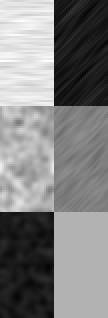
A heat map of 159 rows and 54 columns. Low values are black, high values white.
The table splits into 3 rows of 2 panels. Panel 1,1: very high, streaked across, faint in contrast. Panel 1,2: very low, slanting up to the right, faint in contrast. Panel 2,1: high, blotchy. Panel 2,2: middling, slanting up to the right, faint in contrast. Panel 3,1: very low, blotchy, faint in contrast. Panel 3,2: high, flat.
